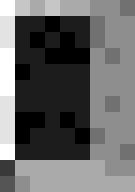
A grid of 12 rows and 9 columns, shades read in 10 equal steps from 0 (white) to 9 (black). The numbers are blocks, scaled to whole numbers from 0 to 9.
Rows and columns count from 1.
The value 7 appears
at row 11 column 1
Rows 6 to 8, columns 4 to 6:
8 8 8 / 8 8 8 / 8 9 8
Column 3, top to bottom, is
3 8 9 8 8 8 8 9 8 8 3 3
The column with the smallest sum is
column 1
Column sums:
18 84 83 82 84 83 49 49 49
